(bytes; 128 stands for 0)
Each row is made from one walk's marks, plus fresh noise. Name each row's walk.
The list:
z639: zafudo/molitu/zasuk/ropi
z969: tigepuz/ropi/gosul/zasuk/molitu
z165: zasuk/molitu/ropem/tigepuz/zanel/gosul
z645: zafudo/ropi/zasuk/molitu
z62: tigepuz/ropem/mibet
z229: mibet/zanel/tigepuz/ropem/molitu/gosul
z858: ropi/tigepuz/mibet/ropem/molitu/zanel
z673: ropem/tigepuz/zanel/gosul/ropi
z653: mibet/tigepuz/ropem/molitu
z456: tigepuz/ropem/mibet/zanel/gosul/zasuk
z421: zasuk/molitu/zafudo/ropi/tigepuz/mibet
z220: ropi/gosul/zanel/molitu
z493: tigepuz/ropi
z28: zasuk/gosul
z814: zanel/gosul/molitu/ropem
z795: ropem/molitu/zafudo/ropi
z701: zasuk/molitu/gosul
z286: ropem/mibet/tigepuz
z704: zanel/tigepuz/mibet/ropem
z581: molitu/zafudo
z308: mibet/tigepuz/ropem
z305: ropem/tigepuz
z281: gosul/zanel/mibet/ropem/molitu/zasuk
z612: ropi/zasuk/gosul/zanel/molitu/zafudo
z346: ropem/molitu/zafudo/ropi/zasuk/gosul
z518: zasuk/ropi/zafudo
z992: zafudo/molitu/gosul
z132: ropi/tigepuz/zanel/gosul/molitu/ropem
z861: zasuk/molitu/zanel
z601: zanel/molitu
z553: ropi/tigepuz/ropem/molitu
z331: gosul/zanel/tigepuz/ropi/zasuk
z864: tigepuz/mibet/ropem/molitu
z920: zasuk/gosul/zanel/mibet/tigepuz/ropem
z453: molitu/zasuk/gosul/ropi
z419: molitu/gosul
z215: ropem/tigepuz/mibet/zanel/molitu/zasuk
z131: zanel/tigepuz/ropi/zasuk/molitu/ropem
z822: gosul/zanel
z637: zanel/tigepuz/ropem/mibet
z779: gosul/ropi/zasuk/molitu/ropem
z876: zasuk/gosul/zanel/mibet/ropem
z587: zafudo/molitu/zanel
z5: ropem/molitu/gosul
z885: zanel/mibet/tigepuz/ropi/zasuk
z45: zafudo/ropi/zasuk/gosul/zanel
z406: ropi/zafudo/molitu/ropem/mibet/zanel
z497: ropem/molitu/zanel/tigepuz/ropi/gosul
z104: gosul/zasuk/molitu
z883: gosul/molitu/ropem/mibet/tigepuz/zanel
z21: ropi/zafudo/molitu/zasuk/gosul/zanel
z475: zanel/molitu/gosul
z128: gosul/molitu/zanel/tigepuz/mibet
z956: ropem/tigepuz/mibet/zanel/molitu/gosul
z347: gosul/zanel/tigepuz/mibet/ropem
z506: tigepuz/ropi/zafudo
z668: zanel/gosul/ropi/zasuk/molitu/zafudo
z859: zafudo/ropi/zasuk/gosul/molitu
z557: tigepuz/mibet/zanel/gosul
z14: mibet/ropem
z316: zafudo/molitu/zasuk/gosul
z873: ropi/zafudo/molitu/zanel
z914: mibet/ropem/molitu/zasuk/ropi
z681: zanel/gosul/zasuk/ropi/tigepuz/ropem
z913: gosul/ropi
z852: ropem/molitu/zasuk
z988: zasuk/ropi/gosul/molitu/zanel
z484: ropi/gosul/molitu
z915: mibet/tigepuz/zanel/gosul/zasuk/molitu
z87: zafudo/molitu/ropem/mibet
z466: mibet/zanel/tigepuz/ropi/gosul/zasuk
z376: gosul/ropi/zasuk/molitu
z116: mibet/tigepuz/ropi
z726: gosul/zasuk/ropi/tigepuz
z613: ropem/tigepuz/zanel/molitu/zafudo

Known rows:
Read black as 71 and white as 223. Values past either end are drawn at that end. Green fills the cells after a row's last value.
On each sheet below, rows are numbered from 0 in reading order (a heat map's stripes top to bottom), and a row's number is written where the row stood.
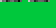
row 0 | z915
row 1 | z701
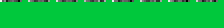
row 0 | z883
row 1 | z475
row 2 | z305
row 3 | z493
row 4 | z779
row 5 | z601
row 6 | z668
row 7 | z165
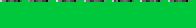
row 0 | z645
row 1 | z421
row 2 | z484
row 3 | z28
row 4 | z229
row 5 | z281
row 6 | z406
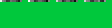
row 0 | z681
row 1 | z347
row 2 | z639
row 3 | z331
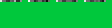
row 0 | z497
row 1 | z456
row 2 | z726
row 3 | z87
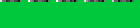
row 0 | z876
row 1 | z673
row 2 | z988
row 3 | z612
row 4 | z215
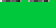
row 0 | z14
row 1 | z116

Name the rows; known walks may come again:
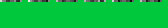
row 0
z331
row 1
z612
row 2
z104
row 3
z493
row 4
z215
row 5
z915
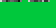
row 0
z308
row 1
z553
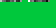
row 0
z814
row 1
z704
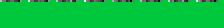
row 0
z992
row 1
z87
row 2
z852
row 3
z62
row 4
z21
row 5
z316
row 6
z131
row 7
z668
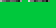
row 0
z581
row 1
z639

